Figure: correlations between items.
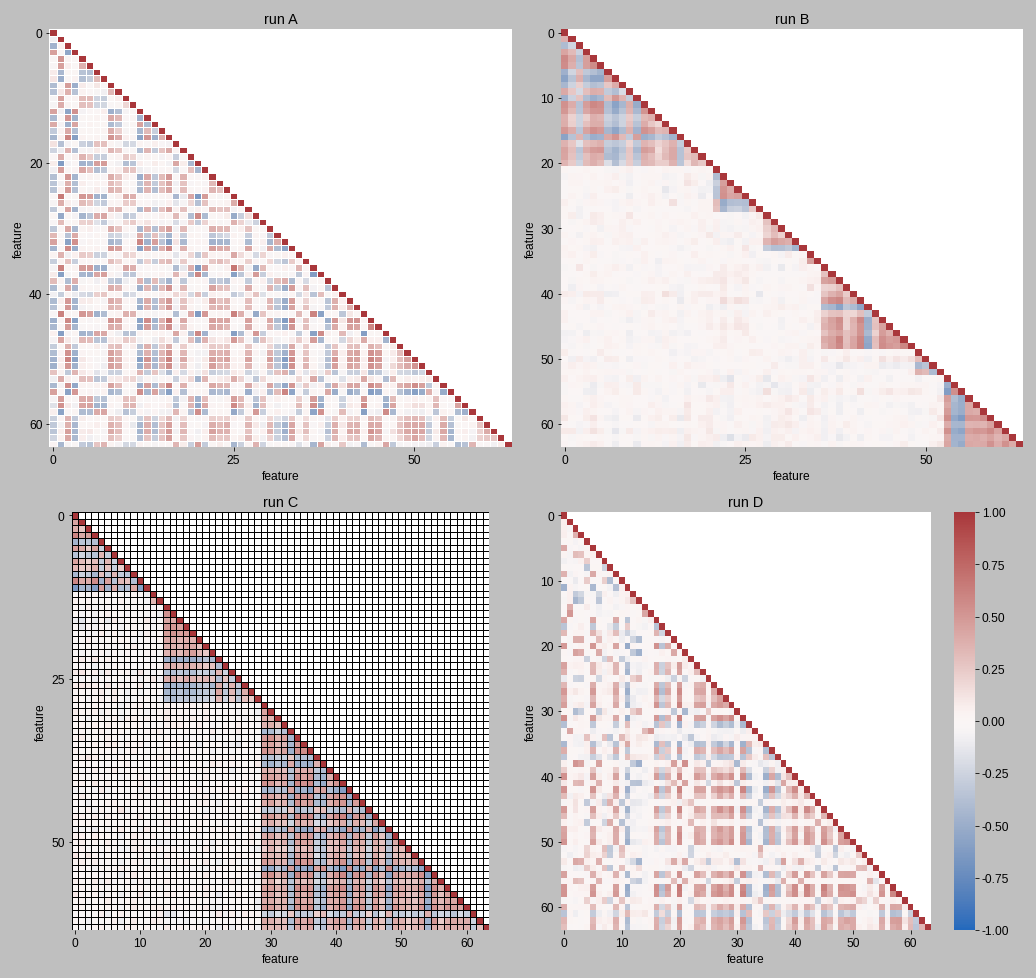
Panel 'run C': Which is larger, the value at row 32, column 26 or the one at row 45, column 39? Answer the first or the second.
the first
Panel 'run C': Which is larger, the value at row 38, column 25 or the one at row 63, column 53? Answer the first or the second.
the second
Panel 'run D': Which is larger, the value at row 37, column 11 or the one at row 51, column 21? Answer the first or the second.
the first
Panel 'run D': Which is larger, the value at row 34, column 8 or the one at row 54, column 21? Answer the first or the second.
the second
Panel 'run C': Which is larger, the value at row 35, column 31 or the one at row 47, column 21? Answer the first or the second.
the first
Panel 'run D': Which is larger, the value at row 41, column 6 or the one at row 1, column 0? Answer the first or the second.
the first
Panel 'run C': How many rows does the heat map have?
64
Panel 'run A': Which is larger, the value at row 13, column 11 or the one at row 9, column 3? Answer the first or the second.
the first
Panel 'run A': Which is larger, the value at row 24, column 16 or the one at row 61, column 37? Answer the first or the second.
the first
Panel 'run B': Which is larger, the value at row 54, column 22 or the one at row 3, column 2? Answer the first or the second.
the first
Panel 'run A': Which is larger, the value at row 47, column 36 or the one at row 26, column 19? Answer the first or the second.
the first
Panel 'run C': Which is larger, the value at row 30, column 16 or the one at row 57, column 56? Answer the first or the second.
the second
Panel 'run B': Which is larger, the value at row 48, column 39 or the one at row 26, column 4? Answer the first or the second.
the first
